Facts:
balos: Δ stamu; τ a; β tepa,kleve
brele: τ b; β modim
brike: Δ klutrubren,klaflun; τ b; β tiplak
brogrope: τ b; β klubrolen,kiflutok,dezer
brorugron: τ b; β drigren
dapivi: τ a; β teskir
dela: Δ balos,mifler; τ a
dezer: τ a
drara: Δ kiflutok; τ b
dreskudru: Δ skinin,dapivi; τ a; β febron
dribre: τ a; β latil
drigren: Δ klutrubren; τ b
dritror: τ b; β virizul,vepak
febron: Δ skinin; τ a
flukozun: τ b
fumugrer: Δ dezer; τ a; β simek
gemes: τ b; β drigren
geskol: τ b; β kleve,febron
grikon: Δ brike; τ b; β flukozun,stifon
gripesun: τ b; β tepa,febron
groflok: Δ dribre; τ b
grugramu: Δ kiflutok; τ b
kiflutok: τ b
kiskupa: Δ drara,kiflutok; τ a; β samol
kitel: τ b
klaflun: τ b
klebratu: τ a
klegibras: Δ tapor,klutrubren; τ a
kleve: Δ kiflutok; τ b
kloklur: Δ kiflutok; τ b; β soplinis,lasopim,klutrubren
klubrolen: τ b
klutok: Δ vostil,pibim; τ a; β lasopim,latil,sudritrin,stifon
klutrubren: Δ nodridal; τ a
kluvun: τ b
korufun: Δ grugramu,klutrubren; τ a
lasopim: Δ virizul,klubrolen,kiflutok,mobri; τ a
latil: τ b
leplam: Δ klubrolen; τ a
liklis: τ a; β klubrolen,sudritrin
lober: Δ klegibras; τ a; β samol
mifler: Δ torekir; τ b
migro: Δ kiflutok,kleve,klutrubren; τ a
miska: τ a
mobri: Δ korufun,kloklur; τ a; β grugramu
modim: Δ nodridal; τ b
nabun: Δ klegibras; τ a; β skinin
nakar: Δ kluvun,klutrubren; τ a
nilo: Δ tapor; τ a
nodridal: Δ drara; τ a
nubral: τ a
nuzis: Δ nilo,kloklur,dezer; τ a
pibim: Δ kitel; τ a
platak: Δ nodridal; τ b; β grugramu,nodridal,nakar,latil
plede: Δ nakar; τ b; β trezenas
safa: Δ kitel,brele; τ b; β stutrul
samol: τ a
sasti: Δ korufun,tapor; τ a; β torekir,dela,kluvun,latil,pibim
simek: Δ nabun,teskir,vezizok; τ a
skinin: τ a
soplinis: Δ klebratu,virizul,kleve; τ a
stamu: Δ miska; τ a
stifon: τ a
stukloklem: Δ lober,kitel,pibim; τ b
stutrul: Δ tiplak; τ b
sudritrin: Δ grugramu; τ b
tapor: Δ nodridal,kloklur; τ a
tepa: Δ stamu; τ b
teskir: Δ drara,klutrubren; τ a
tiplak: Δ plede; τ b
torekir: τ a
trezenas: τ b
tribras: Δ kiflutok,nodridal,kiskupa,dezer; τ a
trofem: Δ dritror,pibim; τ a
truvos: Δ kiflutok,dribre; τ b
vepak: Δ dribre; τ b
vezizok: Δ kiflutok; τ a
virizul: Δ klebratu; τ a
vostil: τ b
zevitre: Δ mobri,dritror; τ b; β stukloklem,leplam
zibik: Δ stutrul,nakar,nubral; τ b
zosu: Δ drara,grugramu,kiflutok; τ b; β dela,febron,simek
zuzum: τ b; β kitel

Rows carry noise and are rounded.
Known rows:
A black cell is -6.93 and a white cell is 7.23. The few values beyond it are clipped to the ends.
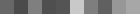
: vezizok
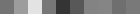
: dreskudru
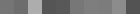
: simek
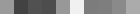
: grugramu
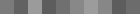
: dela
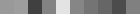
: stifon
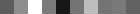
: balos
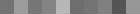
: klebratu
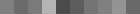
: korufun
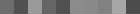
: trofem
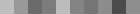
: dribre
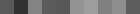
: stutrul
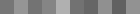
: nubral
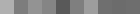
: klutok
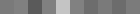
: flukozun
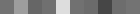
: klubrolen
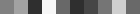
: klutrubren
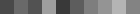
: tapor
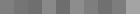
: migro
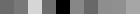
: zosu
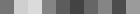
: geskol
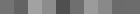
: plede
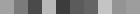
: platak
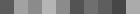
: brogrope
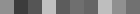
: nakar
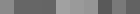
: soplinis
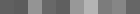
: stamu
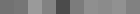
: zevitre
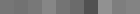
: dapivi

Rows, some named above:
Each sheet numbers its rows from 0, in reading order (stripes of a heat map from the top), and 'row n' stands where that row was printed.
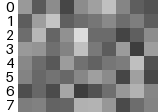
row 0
pibim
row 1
febron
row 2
dezer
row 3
kluvun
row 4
drigren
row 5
sudritrin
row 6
tapor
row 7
lasopim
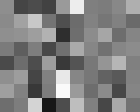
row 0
grugramu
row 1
fumugrer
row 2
sasti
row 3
truvos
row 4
tapor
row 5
stifon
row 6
latil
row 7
kleve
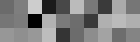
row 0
kleve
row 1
nodridal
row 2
sasti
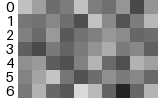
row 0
dribre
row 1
kloklur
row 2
dela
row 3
stukloklem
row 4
drara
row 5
fumugrer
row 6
kiflutok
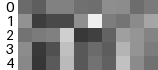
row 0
zibik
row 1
grugramu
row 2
brike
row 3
nakar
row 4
nakar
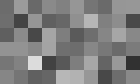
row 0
tribras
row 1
tiplak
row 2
modim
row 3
grikon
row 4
tepa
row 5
lasopim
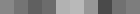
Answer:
lasopim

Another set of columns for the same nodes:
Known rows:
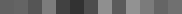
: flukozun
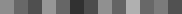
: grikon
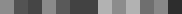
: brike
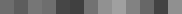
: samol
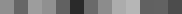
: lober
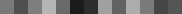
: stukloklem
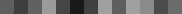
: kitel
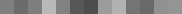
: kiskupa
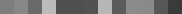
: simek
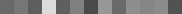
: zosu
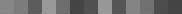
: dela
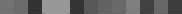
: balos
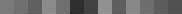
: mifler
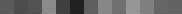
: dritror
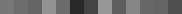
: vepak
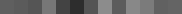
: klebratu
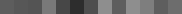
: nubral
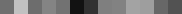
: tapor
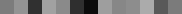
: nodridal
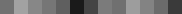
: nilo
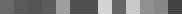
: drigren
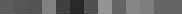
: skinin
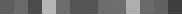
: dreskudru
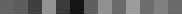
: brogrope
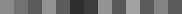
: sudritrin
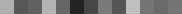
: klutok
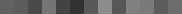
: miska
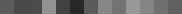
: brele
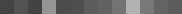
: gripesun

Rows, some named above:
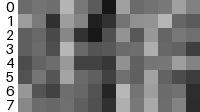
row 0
drara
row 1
platak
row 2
klubrolen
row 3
dreskudru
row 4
kiflutok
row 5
febron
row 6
nakar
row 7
korufun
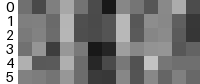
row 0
grugramu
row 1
simek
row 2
simek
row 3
modim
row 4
klutok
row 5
lasopim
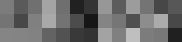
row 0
trofem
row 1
grugramu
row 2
klegibras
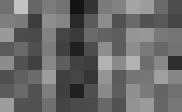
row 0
tapor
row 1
stamu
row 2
dribre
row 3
dezer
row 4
brike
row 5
kiflutok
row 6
dezer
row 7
latil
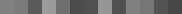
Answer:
dela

